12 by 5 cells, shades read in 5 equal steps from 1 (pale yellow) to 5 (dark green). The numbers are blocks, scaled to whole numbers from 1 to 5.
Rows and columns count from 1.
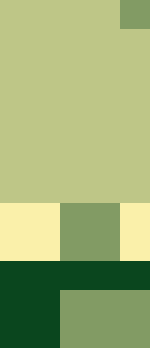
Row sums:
11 10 10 10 10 10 10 9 9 25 19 19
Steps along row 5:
same same same same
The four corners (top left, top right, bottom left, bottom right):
2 3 5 3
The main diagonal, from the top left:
2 2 2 2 2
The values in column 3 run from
2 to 5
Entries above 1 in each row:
5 5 5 5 5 5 5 2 2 5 5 5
